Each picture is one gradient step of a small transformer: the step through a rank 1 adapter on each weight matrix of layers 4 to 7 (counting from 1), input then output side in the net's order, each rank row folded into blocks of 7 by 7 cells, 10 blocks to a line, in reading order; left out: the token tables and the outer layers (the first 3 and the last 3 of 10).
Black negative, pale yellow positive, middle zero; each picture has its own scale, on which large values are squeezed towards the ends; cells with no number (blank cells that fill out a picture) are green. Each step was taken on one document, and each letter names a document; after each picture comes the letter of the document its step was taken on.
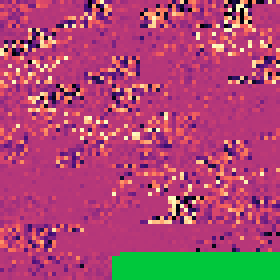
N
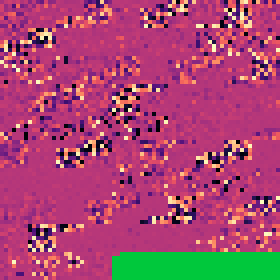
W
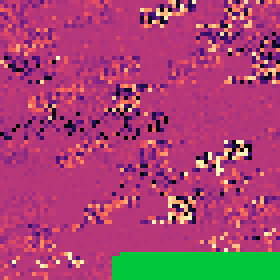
W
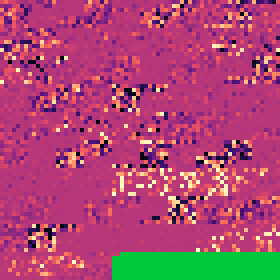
N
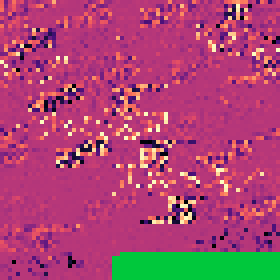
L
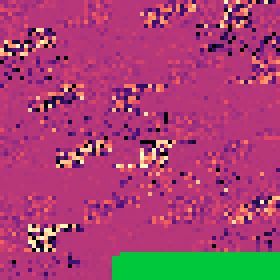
L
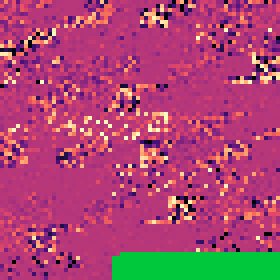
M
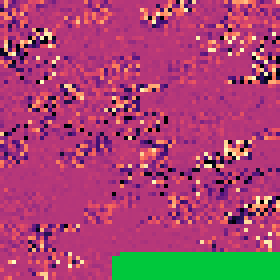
W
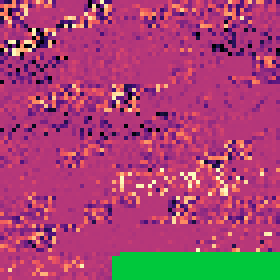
N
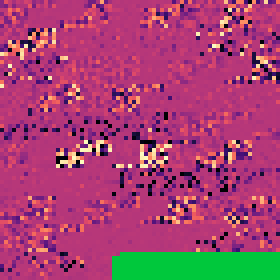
M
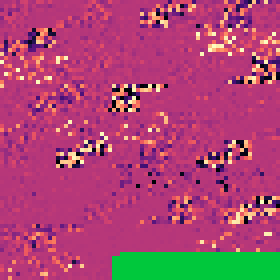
M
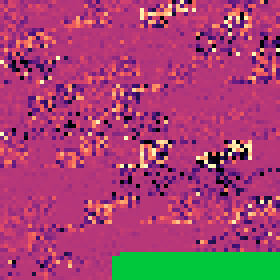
W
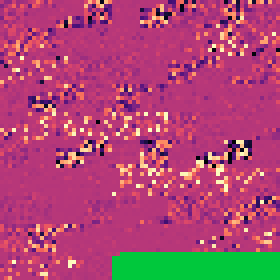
L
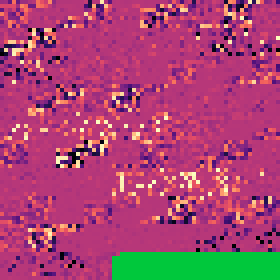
N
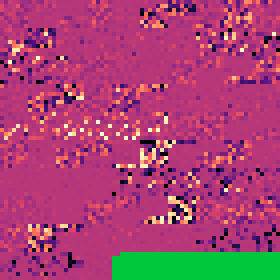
L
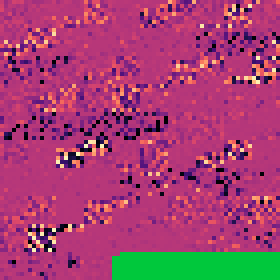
W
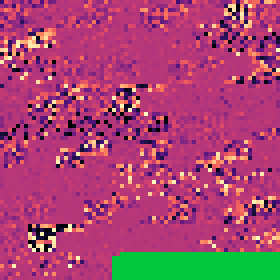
W
